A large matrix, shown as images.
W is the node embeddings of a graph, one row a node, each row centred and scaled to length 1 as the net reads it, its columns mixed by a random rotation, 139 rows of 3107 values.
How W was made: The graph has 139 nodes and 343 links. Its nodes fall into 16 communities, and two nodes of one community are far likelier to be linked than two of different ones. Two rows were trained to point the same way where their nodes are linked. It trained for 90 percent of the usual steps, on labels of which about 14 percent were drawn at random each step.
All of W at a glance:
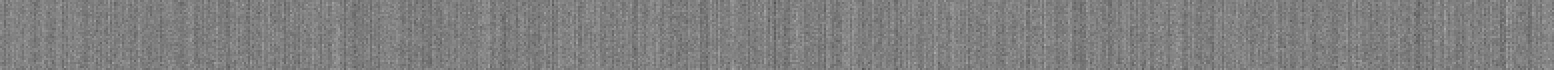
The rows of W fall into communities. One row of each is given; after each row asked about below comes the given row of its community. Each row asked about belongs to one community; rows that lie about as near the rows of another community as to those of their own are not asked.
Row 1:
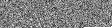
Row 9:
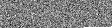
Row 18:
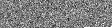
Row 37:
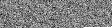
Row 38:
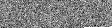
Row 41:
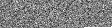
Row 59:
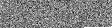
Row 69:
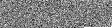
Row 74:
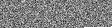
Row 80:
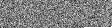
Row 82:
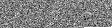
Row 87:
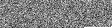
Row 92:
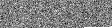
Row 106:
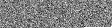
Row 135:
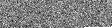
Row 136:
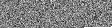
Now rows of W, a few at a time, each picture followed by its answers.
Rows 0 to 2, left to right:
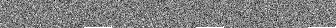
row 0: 59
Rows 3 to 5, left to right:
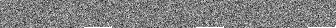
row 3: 74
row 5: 69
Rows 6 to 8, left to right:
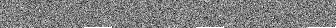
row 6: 92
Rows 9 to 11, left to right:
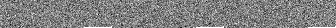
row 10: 135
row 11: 135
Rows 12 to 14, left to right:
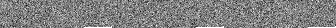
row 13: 18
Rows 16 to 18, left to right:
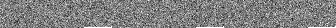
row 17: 136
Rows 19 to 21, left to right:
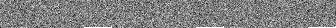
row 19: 69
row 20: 1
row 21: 1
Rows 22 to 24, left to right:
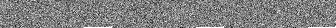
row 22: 9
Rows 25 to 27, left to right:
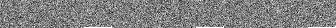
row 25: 135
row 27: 69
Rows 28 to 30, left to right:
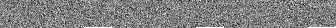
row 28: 1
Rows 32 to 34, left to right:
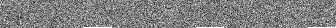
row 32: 135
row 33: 80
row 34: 37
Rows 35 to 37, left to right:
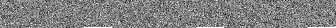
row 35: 135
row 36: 106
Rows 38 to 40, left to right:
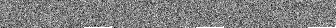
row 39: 41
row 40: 18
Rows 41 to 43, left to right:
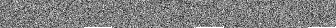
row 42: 38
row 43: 41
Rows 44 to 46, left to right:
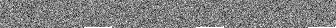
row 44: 92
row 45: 135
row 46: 74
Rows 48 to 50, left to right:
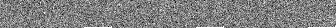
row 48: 1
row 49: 136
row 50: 59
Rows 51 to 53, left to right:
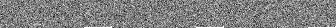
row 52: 69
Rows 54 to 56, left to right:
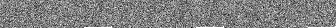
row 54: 38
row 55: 38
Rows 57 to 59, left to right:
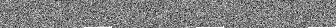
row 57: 9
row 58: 82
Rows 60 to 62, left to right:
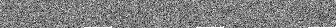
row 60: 135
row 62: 41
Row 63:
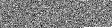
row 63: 69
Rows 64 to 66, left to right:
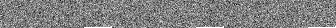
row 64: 87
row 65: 74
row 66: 69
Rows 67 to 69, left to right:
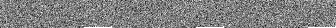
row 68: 136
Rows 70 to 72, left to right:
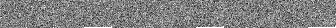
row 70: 69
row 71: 38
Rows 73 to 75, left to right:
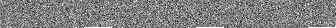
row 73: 41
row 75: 80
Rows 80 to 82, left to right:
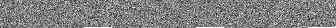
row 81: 37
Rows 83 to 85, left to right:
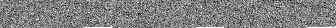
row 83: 38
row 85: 37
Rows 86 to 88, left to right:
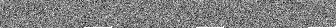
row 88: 18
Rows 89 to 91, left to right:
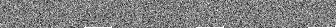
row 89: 136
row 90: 18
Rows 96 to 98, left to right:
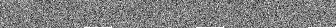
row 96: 18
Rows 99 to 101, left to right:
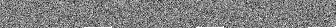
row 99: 38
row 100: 18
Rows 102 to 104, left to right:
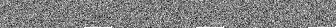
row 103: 41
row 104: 74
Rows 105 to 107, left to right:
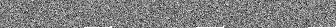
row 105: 92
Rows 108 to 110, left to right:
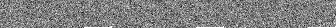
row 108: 92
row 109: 37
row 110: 1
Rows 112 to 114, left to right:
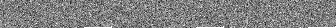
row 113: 41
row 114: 1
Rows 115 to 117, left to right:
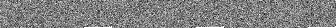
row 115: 106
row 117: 136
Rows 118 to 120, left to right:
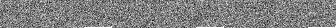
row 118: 41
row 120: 82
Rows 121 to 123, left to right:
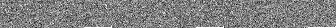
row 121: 82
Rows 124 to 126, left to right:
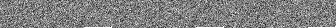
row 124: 59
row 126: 82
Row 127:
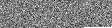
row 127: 59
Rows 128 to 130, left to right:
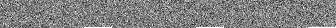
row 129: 59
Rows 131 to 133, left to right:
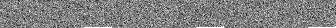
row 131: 37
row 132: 59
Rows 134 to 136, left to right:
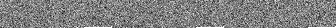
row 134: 74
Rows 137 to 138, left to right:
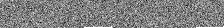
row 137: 38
